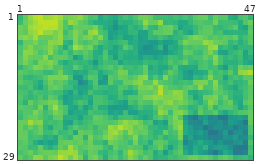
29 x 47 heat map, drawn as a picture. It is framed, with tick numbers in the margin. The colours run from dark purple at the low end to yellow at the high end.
An odd patch, lower than its surroundings, sits in the bottom right. The ninth with the highest average is the top left. The ninth with the lowest average is the bottom right. The bottom right is the roughest part.
